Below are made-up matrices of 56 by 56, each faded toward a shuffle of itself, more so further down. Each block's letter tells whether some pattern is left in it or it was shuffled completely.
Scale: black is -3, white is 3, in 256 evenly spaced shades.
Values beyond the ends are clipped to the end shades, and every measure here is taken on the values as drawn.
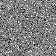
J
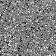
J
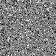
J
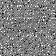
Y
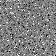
J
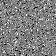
J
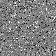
J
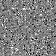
Y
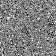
J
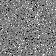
J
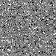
Y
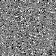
Y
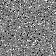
J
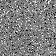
J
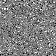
J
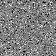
Y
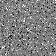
J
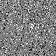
Y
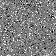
J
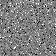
J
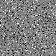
Y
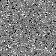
Y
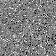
Y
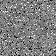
Y
